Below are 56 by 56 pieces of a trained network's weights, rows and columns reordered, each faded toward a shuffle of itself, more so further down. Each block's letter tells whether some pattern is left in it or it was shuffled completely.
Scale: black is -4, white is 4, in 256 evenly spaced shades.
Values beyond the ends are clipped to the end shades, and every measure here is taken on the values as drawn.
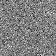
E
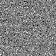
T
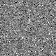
T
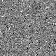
E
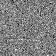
E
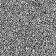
T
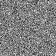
E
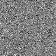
T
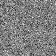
E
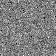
E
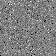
E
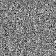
T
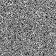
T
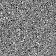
E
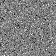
E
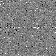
T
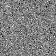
E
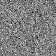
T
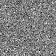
E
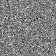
T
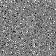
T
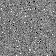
E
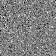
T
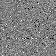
T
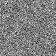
E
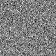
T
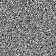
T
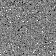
E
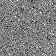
E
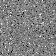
E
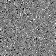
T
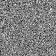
E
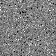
E
